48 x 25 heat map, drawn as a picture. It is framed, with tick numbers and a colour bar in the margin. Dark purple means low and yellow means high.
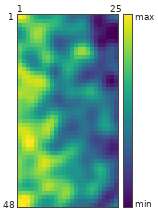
Average level on the scale: 50%. Lone odd cells: none. Grain: blotchy. Slope: up to the left. Ninth with the lowest average: top right.
